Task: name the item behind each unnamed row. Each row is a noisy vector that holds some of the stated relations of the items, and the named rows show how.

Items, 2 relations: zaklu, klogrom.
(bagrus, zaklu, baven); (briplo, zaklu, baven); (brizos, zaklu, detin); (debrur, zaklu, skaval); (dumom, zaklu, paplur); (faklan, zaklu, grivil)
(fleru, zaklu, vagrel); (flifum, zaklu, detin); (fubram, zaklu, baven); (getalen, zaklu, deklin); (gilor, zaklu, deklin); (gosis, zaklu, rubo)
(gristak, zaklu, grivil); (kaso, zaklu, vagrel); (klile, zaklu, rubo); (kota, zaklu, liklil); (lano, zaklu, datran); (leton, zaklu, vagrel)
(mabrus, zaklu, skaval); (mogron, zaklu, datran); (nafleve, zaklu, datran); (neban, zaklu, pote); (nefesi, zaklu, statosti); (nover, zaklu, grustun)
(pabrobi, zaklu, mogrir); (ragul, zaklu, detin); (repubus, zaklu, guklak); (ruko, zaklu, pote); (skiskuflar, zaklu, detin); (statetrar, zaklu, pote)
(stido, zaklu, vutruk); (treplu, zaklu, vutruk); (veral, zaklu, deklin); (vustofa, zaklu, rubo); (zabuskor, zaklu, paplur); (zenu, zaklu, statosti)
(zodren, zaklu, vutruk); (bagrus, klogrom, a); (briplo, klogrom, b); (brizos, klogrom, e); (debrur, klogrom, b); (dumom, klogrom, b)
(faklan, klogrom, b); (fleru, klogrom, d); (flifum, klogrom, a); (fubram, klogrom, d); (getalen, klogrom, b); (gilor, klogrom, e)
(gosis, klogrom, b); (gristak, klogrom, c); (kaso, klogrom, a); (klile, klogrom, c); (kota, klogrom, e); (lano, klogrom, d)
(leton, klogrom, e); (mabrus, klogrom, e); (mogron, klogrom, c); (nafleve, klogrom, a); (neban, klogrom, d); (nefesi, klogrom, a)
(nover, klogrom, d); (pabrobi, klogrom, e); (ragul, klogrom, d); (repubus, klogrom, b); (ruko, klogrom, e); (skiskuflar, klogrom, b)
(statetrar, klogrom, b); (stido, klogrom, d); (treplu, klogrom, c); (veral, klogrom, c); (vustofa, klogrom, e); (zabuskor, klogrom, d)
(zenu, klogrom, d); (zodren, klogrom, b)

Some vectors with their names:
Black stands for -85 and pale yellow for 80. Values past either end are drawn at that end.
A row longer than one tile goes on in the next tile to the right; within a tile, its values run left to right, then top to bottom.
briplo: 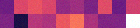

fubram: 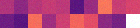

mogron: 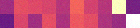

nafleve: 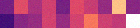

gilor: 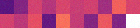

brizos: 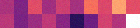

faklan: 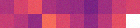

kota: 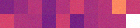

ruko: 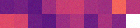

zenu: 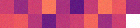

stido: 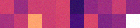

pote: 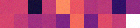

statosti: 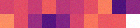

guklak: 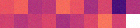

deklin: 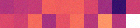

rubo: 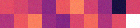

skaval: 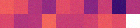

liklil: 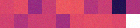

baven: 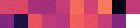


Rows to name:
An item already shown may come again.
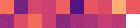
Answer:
ragul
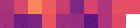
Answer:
skiskuflar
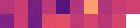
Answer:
kaso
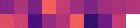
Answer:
statetrar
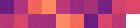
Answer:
getalen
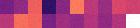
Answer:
vustofa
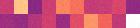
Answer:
datran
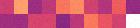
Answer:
datran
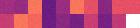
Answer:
vustofa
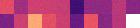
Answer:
stido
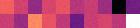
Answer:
vutruk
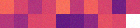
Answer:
detin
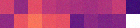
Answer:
treplu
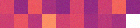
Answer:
gristak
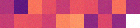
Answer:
veral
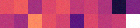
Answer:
vutruk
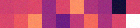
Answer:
rubo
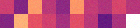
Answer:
klile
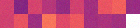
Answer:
gristak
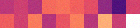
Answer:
deklin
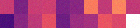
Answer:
flifum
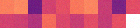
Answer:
vagrel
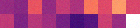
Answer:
brizos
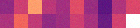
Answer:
gosis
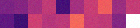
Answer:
bagrus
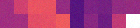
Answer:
zodren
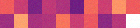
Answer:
fleru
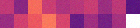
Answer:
treplu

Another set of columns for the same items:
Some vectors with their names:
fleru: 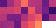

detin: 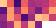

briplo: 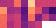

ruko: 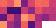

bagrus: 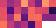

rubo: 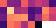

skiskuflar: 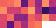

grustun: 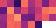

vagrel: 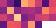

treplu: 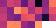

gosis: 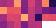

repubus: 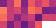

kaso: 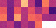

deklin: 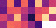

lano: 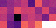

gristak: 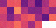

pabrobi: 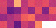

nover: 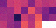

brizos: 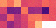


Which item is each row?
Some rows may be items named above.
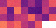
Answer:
gristak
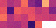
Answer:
nefesi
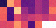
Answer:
veral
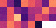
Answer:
baven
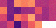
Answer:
leton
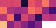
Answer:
statetrar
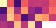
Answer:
detin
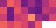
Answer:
gristak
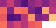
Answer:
mogron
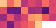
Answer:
brizos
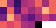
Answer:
pote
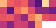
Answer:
flifum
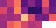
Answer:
klile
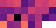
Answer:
neban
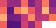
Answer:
nafleve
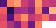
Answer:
gilor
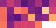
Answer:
mogron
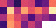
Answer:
vutruk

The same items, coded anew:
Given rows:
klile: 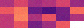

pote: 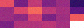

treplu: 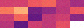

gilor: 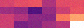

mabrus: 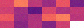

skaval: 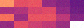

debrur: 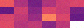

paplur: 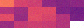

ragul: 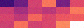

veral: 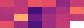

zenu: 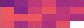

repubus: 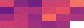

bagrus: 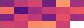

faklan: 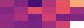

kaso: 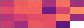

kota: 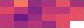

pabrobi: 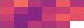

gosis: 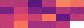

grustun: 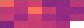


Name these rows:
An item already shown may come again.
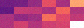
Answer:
skiskuflar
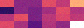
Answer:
getalen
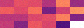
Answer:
kaso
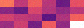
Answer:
deklin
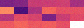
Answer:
fubram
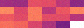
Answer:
fleru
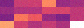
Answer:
lano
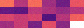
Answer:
deklin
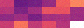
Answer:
briplo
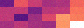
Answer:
brizos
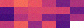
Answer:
datran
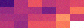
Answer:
flifum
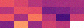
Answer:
rubo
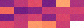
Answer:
bagrus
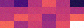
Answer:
neban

